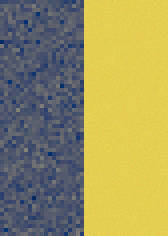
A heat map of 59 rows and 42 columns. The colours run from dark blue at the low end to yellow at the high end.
The table splits into one row of 2 panels. Panel 1,1: low, fine-grained. Panel 1,2: very high, flat.
